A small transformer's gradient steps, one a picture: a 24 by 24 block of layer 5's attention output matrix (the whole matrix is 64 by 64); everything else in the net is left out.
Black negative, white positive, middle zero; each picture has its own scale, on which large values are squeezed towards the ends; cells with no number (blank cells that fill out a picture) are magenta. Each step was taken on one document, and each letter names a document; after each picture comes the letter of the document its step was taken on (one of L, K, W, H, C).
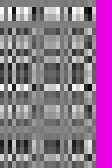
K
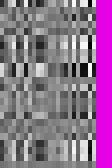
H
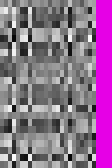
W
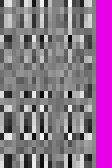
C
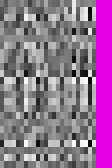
H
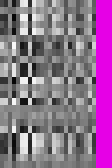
W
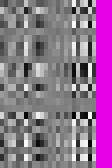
H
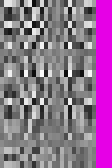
C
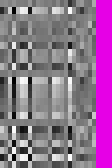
W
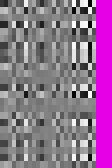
H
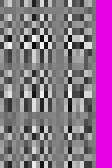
C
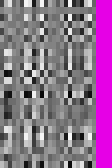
C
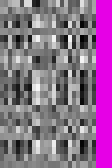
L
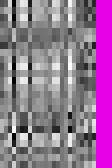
W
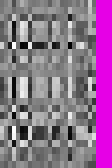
W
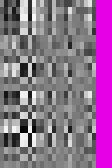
W
